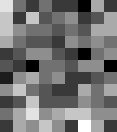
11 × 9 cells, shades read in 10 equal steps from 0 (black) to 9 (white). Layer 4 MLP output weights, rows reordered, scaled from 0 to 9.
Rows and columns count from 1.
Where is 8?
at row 1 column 1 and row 10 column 3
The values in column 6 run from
2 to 7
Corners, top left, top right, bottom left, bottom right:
8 2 2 2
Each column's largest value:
8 7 8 7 6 7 9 6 6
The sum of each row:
30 39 42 36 29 26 32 39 33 53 44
